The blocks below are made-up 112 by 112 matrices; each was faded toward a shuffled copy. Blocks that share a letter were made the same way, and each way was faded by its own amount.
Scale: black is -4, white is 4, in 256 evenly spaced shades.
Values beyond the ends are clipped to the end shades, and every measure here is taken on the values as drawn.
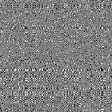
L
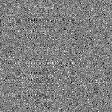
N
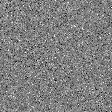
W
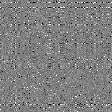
L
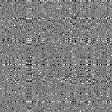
L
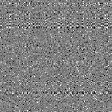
L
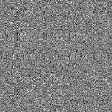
N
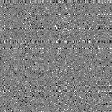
L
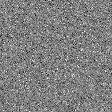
W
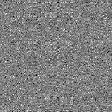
N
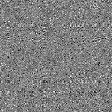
N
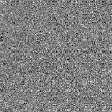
N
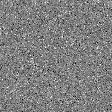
W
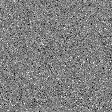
W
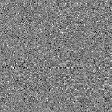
N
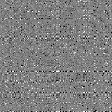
L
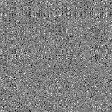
N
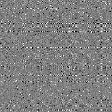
L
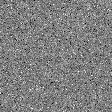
W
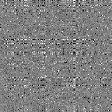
L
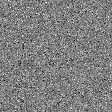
W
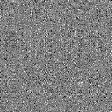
N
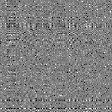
L
